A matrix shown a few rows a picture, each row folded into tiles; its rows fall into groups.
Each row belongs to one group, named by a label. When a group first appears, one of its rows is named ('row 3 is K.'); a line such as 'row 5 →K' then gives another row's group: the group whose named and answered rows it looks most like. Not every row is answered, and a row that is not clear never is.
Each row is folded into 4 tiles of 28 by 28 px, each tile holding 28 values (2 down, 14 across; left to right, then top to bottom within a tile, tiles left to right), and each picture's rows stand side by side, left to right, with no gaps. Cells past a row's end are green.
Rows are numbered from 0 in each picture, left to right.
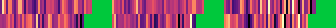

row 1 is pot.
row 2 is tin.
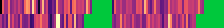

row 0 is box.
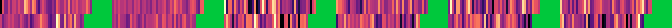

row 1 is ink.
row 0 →box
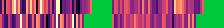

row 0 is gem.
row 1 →ink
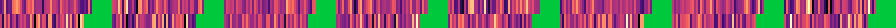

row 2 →ink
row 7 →box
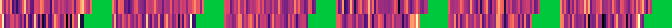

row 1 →pot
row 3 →tin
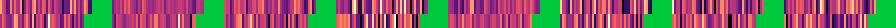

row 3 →tin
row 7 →ink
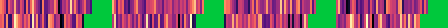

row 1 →pot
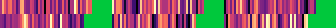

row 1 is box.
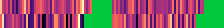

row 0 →pot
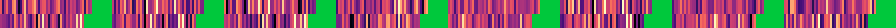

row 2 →tin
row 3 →ink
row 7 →pot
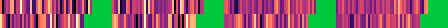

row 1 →tin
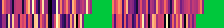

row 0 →box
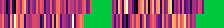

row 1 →gem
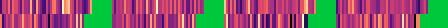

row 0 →ink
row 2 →pot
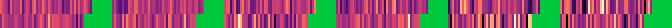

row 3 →gem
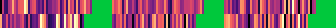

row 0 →box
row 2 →tin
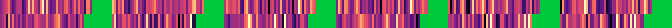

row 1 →pot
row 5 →box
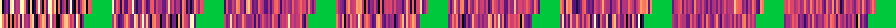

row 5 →pot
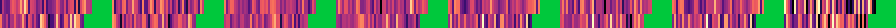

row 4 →pot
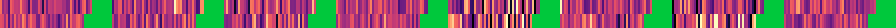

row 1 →ink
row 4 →tin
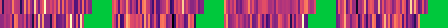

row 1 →ink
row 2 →pot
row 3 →box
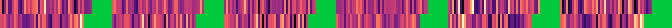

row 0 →tin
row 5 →tin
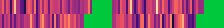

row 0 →gem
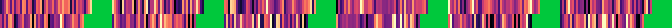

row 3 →box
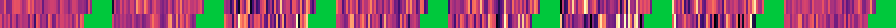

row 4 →box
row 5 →box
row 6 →pot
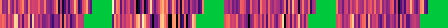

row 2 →tin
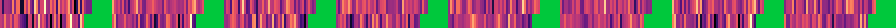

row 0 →tin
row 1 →pot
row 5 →tin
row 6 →pot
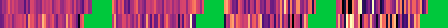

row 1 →pot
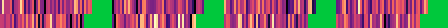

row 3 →ink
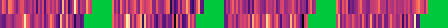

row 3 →pot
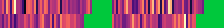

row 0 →gem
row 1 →gem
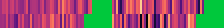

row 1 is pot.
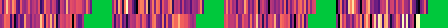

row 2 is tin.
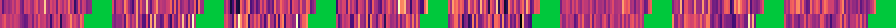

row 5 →ink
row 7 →gem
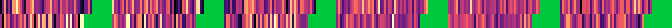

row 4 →ink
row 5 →box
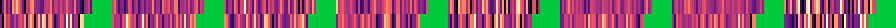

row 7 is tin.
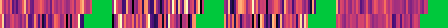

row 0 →pot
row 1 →box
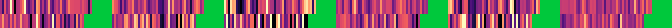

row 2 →pot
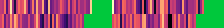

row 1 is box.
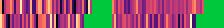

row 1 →pot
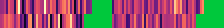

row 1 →ink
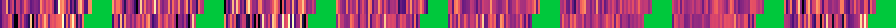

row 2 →box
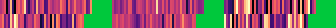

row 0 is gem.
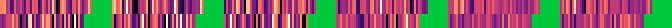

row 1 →gem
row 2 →box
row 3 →tin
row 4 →gem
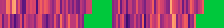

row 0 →gem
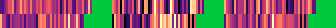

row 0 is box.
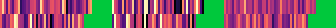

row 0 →gem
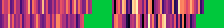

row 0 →box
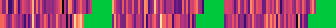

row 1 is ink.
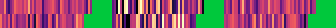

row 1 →gem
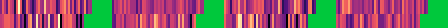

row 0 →tin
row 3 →gem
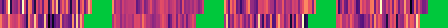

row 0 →ink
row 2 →pot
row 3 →tin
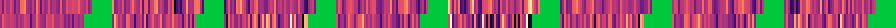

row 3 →ink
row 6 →ink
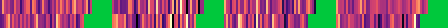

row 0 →box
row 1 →tin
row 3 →pot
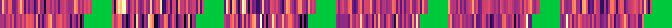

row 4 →pot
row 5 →box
